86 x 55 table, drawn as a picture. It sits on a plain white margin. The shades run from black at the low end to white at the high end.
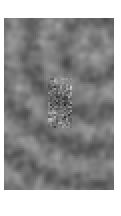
Seam: none. Slope: none. Odd patch: rougher, in the centre. Rings: centred on the top right. Roughest part: centre. Histogram: bell-shaped. Mirror symmetry: none.
